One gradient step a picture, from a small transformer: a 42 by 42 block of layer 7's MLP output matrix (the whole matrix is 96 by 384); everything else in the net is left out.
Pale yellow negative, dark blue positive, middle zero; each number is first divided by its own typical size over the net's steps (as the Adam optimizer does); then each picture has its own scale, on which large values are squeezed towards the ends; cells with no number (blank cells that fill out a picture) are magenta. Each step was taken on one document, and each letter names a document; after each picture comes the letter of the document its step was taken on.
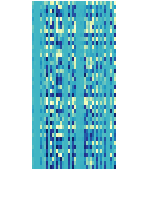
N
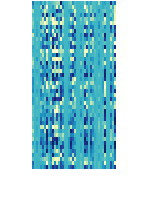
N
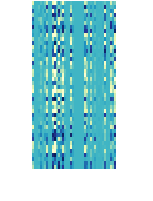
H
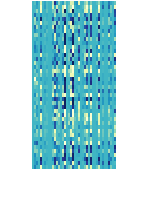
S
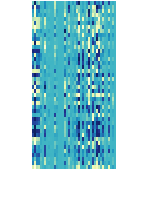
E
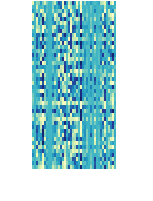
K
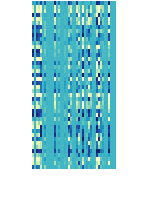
E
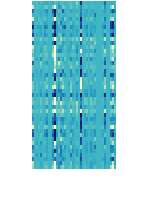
H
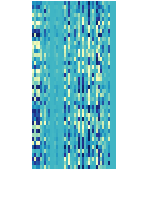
E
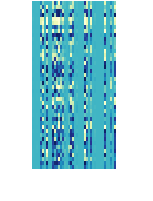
N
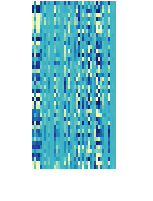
E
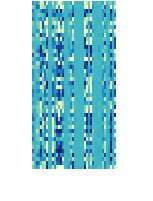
N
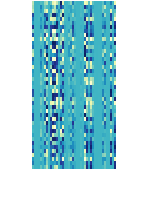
N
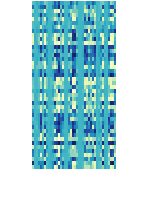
K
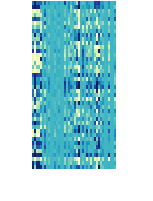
E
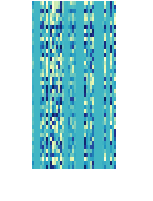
N
